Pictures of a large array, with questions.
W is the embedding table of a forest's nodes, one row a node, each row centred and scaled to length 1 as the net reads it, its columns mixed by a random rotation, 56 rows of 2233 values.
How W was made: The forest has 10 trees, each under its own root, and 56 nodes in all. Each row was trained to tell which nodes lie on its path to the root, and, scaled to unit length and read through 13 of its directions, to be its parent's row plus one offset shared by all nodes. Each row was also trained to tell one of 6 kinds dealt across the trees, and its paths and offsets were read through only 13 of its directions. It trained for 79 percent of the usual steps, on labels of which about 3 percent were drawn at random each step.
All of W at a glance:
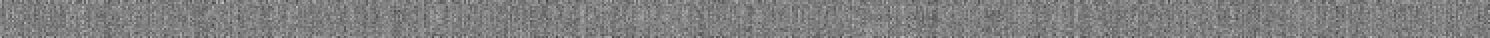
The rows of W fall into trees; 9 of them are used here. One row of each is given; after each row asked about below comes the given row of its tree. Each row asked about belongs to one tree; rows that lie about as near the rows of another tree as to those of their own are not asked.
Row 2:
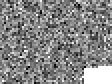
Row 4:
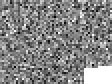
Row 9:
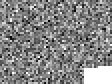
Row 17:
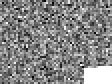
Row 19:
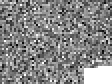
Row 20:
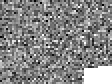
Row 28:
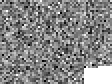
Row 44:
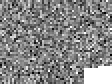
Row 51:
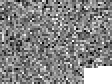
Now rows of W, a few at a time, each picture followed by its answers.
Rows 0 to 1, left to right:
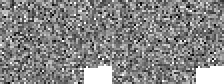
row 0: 9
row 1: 51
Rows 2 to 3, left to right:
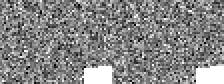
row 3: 51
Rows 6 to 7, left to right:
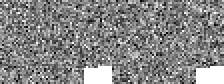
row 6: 44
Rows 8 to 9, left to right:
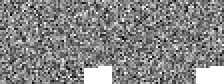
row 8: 4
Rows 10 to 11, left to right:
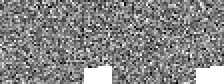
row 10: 9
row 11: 9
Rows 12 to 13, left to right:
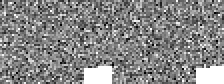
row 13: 44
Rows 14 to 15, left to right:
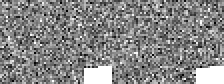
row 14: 20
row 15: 20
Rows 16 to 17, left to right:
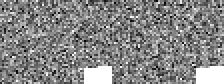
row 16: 9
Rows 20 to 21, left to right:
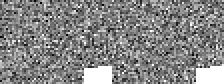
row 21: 20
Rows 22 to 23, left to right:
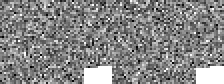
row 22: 20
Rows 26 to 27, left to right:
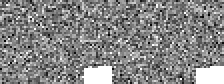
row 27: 20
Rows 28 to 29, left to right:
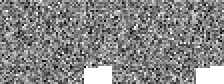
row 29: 4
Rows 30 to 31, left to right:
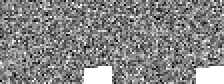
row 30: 20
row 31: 17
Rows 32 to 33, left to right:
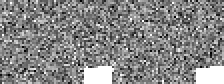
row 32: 9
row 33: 51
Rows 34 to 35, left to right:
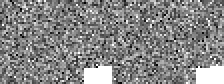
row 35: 9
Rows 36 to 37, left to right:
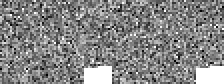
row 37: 44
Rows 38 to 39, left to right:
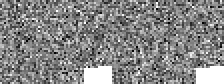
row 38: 51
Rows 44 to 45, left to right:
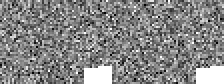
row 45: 2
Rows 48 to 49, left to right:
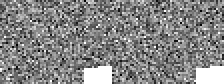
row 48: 51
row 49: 44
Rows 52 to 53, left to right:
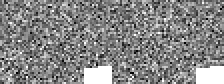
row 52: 44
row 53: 51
